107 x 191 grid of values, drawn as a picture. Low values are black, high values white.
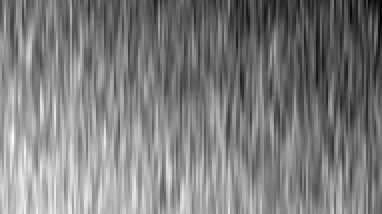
The grain runs up and down. There is an overall slope up to the bottom left. The values follow a bell shape. The ninth with the highest average is the bottom left.
